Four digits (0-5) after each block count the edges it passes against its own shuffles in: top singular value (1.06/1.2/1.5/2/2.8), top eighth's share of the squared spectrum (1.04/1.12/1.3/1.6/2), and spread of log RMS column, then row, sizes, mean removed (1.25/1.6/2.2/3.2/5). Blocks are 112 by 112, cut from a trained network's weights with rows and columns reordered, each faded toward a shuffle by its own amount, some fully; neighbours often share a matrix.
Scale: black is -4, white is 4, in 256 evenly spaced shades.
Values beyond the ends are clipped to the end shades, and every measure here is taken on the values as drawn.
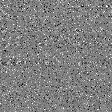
3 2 0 2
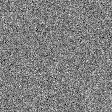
0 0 0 0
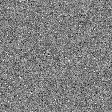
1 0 0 0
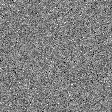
0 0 0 0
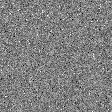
0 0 0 0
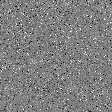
2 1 0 0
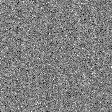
1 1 0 0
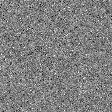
0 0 0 0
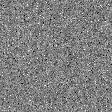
1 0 0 0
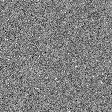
0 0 0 0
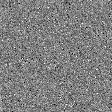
2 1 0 0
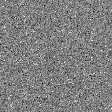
2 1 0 0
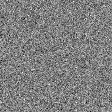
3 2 0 1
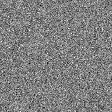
2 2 0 1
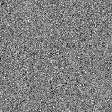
3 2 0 1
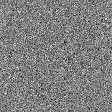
2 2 0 1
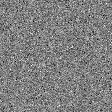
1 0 0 0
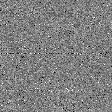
3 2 0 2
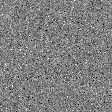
2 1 0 0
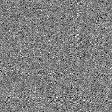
4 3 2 2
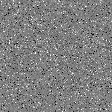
2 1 0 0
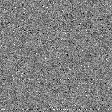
3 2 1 2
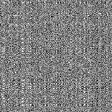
4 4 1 3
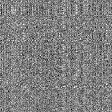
4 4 1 3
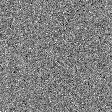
1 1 0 0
